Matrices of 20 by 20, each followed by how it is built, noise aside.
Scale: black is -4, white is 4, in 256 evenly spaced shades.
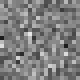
noise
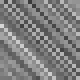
Toeplitz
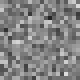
noise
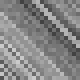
Toeplitz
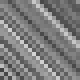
Toeplitz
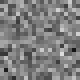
noise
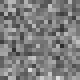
noise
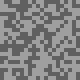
noise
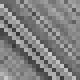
Toeplitz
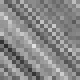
Toeplitz
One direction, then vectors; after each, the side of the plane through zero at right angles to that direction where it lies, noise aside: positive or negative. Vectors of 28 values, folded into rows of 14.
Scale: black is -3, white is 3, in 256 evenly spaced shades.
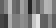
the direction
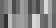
positive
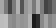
negative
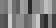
positive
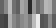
positive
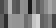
positive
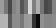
negative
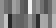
negative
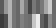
positive
